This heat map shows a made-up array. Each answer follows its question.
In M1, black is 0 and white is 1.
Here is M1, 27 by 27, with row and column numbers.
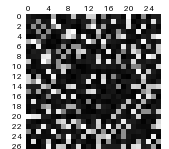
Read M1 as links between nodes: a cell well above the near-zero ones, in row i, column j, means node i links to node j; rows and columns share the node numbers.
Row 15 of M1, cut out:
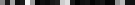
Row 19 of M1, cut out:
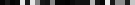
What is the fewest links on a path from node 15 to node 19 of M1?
2
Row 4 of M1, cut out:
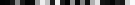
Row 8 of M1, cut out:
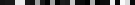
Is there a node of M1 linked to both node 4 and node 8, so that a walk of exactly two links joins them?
yes
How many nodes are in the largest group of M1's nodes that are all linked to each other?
6
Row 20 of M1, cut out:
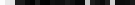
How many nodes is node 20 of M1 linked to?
5
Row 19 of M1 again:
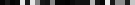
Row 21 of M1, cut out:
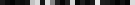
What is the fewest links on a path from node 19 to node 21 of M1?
1
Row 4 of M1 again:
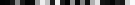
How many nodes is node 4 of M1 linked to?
11
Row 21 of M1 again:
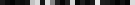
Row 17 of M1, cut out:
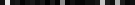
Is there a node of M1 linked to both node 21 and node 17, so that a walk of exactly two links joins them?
no
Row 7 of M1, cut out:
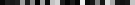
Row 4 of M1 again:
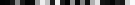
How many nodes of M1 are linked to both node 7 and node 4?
5
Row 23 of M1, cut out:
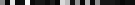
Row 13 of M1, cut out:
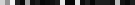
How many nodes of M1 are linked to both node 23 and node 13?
5
